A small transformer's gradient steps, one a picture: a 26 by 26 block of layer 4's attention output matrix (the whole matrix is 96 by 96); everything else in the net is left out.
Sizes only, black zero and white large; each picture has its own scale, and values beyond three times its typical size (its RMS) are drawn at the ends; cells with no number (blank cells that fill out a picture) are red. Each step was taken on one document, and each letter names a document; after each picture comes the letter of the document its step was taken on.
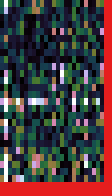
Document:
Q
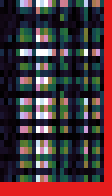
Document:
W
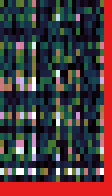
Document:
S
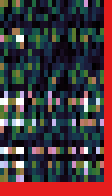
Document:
Q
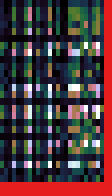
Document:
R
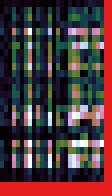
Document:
R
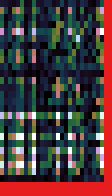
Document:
S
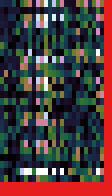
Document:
W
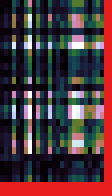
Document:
R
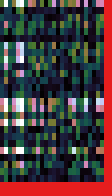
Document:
Q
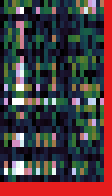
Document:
Q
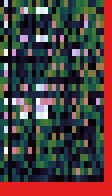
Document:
W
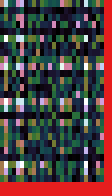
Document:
Q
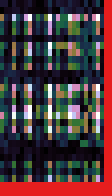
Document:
R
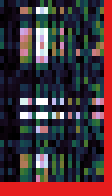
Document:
W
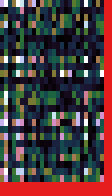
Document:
Q
